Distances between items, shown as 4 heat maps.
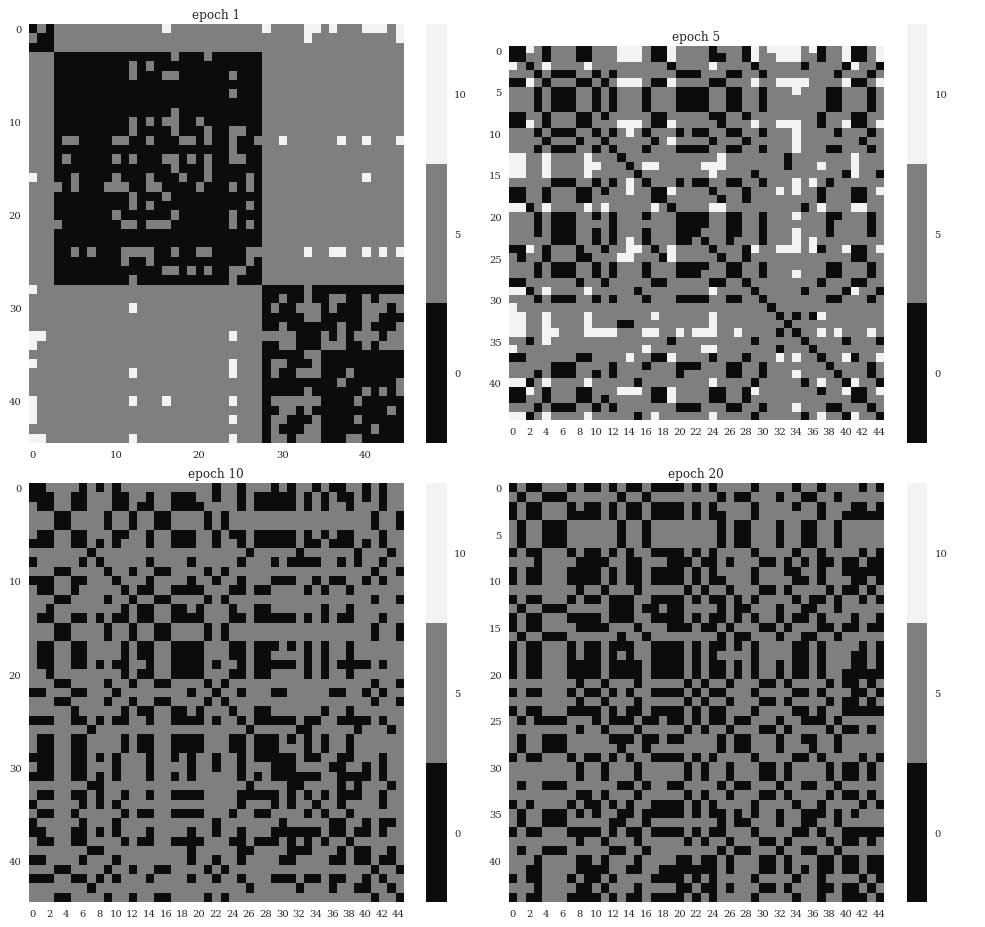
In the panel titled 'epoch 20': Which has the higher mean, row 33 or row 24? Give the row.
33
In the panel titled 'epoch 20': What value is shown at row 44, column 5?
5
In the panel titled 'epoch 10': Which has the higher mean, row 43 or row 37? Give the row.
43
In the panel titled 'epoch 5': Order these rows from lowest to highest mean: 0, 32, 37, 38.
38, 37, 0, 32
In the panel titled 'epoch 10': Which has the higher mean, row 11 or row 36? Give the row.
36
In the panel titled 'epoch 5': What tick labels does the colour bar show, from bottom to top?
0, 5, 10
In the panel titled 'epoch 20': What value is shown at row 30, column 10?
5
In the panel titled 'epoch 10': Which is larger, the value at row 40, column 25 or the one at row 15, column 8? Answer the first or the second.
the second
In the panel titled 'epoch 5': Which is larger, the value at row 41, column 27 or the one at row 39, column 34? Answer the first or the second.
the second
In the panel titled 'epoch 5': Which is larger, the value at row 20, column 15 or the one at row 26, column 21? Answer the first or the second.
the first
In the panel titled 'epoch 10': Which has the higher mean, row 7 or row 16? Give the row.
7
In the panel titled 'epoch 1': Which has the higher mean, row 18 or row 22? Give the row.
18
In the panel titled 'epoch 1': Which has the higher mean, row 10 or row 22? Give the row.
10
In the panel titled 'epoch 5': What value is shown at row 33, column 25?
5
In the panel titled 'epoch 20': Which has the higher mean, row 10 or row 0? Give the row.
0
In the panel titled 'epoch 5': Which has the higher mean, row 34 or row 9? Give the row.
34
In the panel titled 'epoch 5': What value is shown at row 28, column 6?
5
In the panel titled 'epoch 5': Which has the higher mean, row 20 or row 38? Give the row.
38
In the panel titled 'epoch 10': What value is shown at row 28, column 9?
5
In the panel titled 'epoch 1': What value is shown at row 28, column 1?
5
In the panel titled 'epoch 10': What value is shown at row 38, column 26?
5
